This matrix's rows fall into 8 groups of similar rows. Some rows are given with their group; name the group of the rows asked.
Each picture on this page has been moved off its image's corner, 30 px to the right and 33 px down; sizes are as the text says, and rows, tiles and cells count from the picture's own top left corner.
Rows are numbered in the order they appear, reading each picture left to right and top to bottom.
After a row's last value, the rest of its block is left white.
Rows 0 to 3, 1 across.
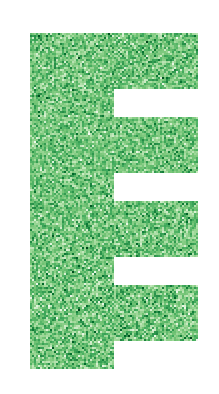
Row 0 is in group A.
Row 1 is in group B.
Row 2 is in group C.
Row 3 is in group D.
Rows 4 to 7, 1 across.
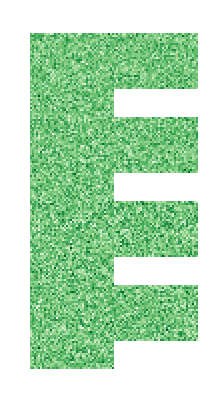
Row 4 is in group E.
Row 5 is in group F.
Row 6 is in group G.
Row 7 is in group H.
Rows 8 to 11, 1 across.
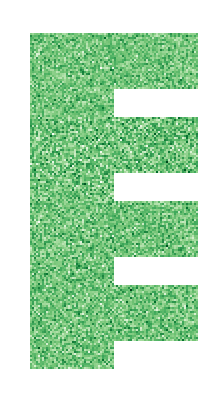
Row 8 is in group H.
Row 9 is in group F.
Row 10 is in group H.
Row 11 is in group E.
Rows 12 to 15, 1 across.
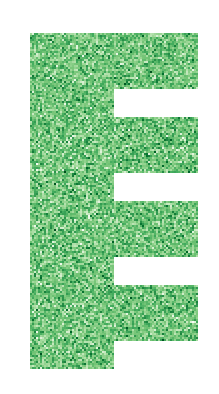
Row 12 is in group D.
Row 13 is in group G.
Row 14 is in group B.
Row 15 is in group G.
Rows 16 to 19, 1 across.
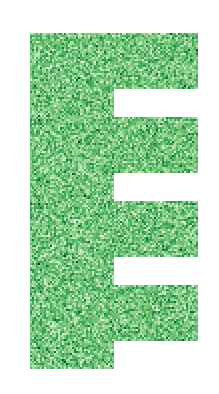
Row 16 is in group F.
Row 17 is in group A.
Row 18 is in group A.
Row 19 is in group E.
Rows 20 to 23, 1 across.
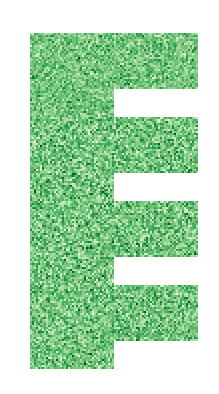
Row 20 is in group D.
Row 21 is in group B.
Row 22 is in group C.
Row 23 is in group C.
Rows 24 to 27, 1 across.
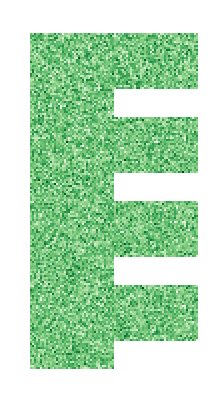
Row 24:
C
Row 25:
E
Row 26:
D
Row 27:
D
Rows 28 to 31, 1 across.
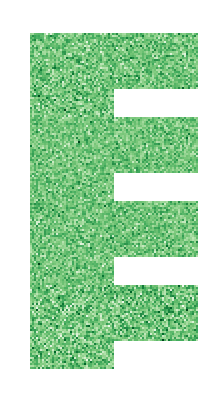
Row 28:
E
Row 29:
C
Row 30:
H
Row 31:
G
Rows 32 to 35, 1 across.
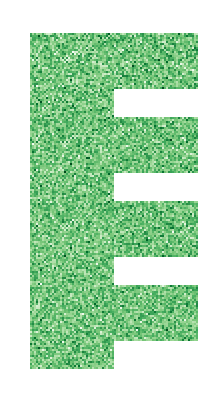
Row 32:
G
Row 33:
G
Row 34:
G
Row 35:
F
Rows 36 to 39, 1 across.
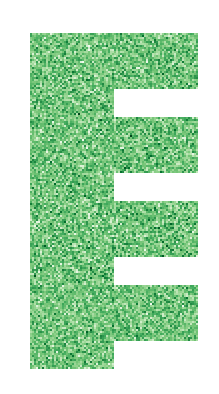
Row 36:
B
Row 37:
D
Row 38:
B
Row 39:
C
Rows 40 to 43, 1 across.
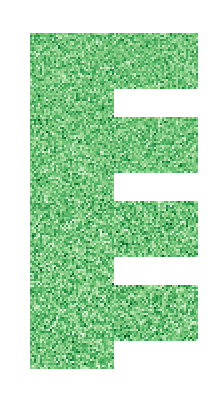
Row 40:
H
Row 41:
A
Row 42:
G
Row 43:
D
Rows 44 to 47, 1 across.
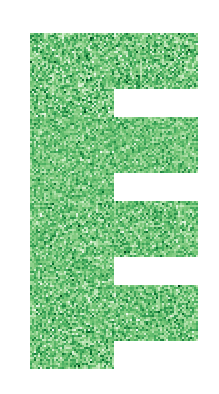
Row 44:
C
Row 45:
H
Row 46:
D
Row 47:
B
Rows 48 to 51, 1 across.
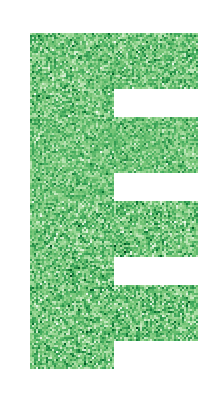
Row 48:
A
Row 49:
H
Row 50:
D
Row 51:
C
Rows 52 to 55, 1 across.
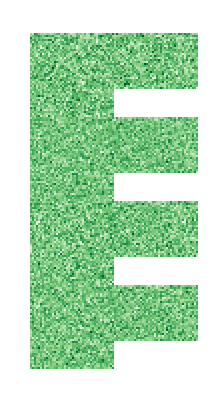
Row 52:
D
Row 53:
H
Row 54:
H
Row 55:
H
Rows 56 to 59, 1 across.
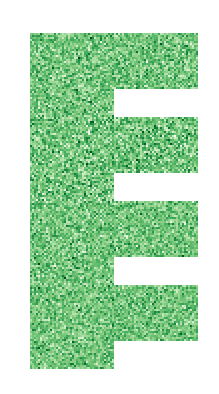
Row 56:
C
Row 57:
C
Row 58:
E
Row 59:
A
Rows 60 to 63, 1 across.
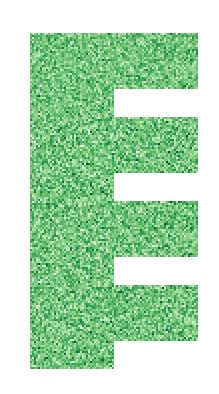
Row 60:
F
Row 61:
B
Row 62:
F
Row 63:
H
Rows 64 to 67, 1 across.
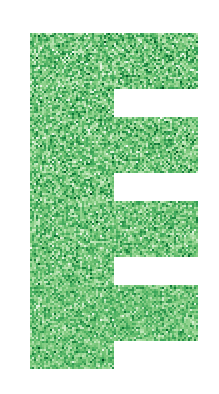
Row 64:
G
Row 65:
B
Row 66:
F
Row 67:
H
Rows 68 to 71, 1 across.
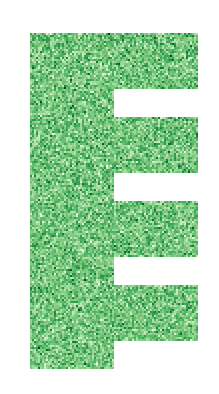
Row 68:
G
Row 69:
F
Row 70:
D
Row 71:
A
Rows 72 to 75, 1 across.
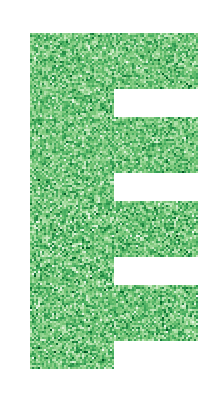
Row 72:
B
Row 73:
E
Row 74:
B
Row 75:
H
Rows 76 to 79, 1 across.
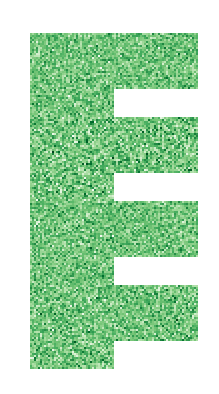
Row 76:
F
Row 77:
C
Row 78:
H
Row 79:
B
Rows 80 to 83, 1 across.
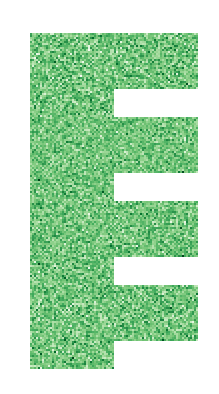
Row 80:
B
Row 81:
E
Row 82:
E
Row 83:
G
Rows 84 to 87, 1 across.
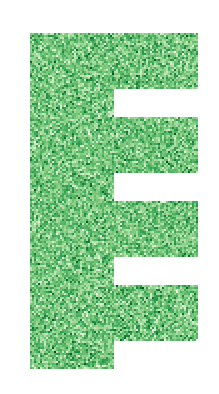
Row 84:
C
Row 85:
B
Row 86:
F
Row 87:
D
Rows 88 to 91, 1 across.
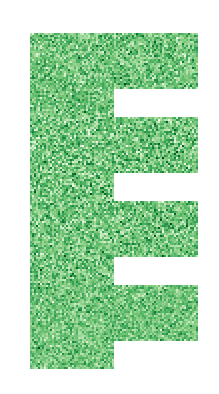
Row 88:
D
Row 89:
B
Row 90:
G
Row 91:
A
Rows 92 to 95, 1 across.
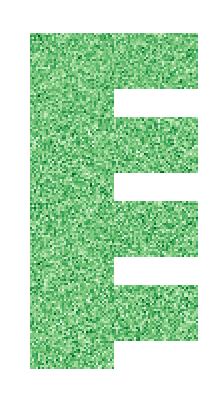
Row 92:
A
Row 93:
B
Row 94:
A
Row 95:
C
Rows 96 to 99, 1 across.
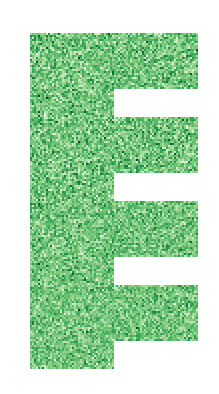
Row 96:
A
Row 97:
C
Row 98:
A
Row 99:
C
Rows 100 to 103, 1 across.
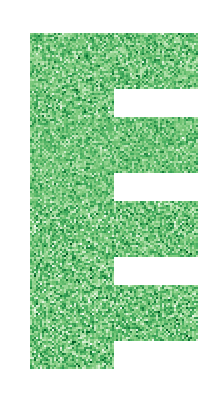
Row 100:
C
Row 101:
G
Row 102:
B
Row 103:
B
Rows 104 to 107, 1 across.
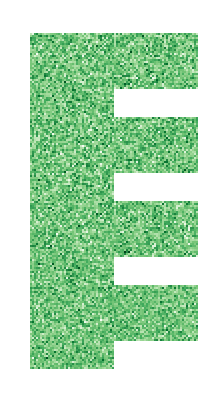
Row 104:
D
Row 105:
F
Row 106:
D
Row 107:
H
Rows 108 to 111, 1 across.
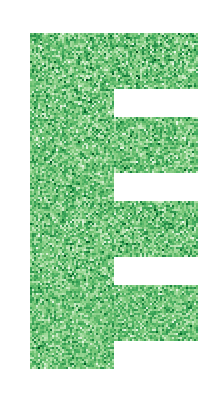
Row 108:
C
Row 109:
D
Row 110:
G
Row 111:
A
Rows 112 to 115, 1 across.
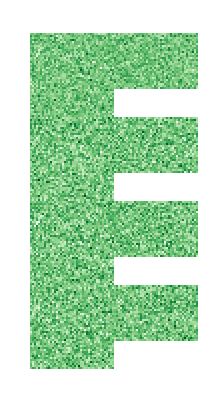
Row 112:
H
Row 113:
A
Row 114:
H
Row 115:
F
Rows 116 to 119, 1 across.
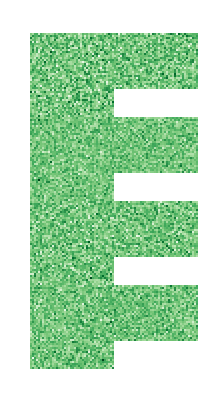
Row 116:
F
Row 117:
A
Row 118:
B
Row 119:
H
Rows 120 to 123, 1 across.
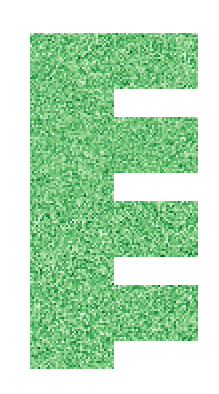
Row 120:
D
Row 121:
A
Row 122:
G
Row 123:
F
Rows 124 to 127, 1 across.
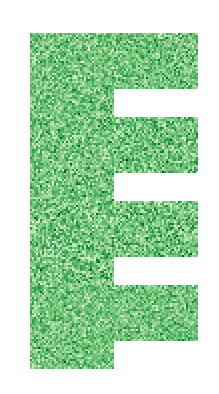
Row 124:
B
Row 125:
G
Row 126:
B
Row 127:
E
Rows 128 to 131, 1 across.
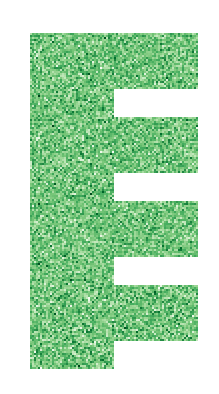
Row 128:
H
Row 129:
H
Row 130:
A
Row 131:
B
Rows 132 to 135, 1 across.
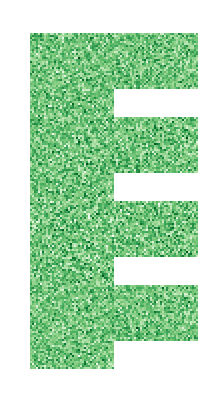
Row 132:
C
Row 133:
C
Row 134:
B
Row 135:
C
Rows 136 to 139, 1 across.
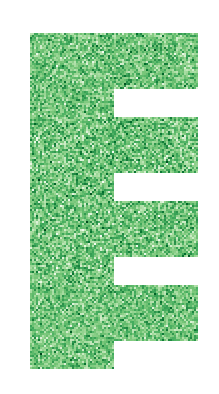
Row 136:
D
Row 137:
H
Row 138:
F
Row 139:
G
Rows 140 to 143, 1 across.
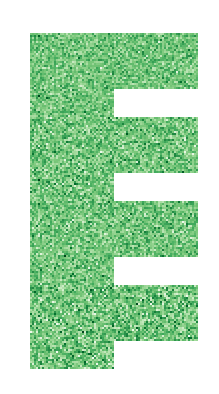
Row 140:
A
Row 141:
E
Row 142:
G
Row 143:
C
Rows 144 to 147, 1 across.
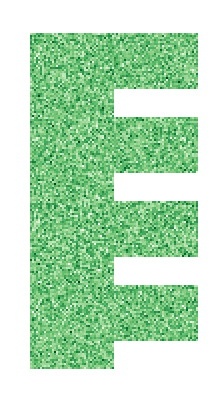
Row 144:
H
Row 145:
D
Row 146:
F
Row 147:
G
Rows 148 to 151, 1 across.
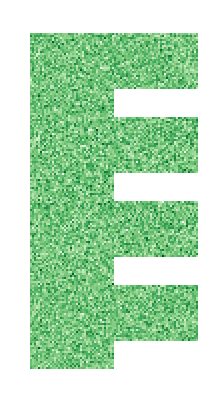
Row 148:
H
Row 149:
F
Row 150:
G
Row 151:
F
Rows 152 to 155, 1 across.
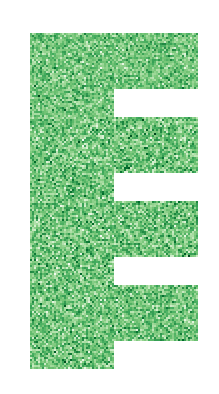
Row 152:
E
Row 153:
D
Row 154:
F
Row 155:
E
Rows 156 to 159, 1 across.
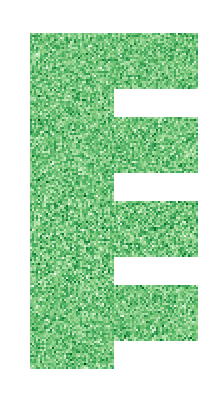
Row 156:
F
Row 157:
A
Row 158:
F
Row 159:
D
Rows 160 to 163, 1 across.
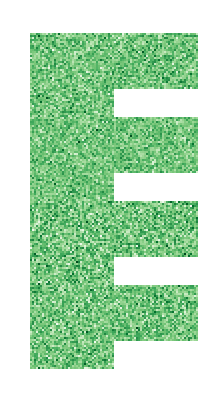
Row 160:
A
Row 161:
D
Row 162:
F
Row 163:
C
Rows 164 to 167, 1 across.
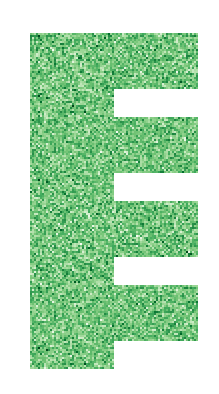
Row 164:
A
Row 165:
E
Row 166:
B
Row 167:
A
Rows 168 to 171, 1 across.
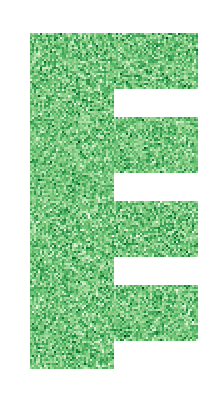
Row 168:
F
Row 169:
D
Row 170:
B
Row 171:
D
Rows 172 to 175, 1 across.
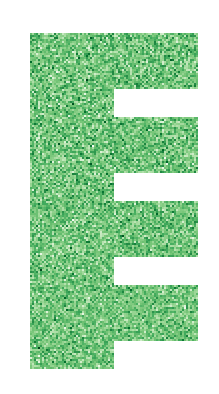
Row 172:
C
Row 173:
H
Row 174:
G
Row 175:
E
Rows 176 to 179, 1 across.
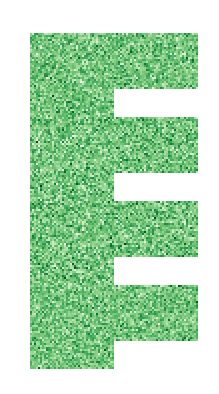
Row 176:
D
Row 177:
G
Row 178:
E
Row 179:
F
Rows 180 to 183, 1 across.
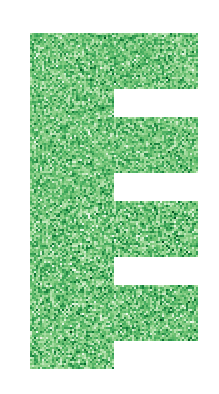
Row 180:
H
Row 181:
B
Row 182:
B
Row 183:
G
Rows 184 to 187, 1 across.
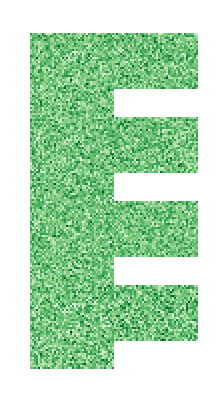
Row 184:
G
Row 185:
H
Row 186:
E
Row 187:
G
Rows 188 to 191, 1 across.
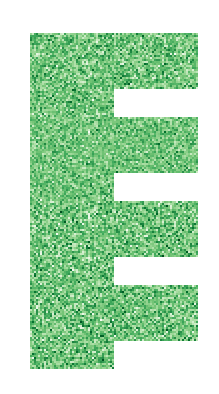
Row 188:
D
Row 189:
B
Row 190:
B
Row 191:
H
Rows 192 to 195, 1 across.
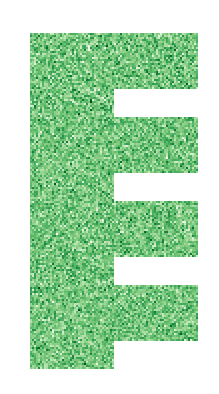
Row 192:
B
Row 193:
G
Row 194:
D
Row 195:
A
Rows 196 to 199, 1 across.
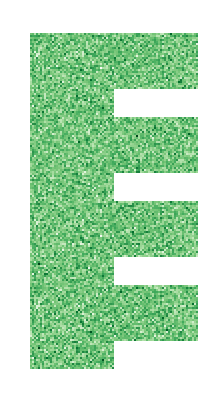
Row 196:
H
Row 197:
C
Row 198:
H
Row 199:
H
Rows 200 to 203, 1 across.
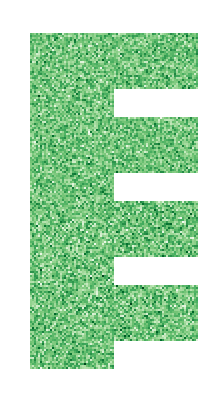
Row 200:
F
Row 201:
B
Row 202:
G
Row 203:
D
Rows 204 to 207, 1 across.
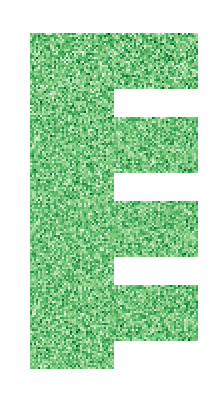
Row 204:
G
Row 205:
F
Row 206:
F
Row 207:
F
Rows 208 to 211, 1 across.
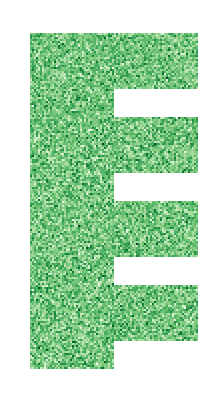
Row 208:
H
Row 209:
F
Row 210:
C
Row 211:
A
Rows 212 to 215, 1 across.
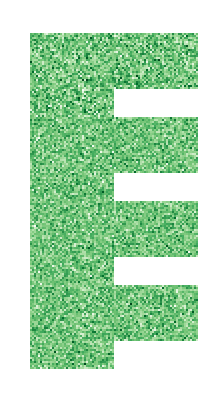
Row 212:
C
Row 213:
H
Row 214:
B
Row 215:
D
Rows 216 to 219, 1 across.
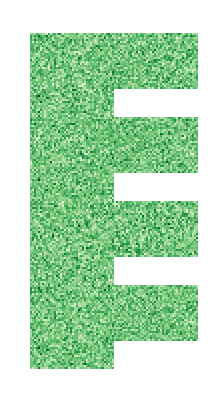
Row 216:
A
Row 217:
H
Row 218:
C
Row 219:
A
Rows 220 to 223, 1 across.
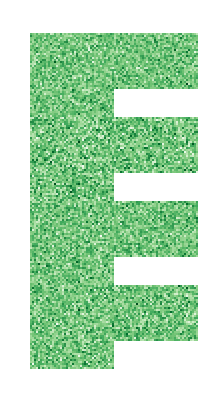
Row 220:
B
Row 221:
D
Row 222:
F
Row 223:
C
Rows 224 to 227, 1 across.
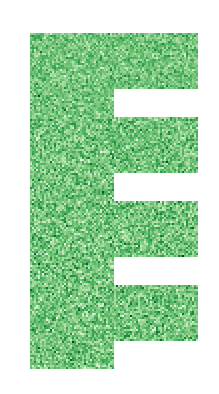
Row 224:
E
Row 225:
H
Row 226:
E
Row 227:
D
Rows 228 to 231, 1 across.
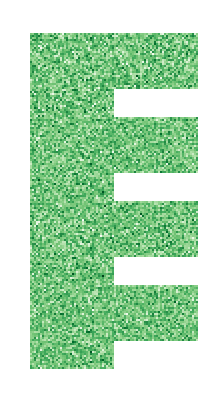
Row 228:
C
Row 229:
H
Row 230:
H
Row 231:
B
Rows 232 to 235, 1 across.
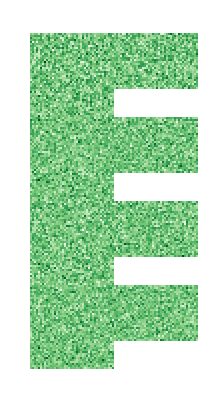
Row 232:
F
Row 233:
A
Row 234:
E
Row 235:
H
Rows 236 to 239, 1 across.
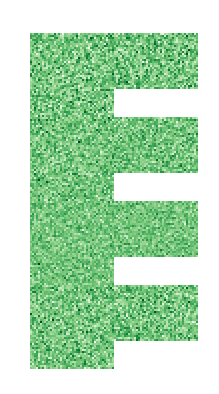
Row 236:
C
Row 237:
A
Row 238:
E
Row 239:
C
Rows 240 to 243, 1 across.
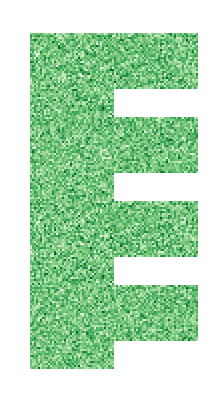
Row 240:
H
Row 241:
G
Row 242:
H
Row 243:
F
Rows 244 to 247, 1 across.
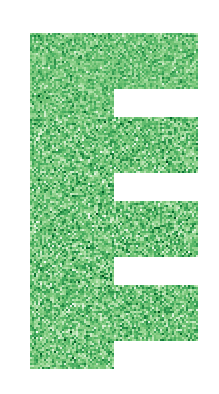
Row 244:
A
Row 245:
H
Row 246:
B
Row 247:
G
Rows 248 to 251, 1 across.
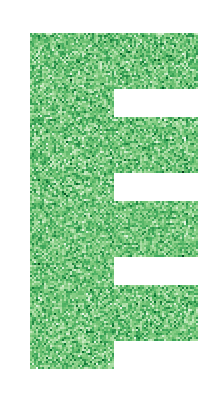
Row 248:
G
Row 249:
E
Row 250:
E
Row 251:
C
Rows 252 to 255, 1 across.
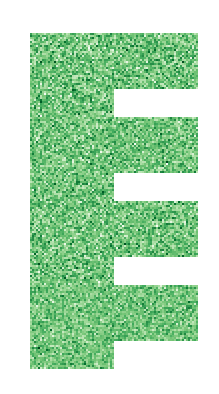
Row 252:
B
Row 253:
H
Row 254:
E
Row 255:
A
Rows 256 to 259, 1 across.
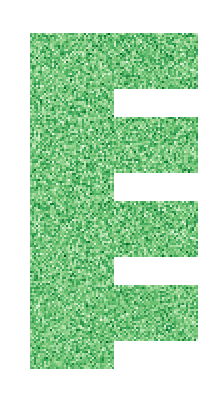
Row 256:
G
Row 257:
F
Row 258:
G
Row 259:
H
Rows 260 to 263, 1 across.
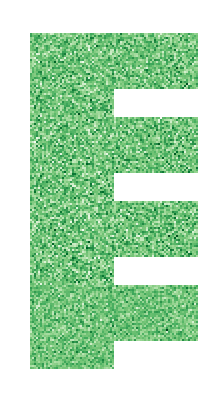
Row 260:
B
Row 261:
B
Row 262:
B
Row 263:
H
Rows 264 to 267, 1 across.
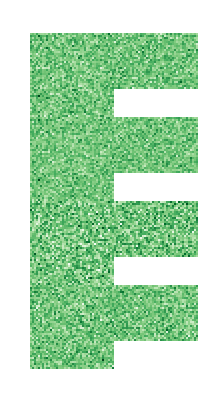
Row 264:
A
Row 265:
A
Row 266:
F
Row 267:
H
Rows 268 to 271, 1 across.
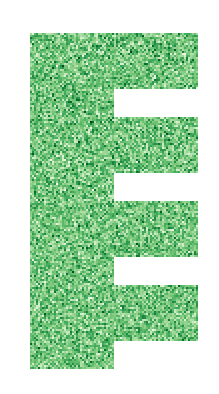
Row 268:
D
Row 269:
C
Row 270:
C
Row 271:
F
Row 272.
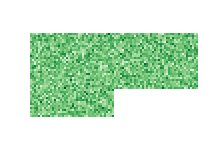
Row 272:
G
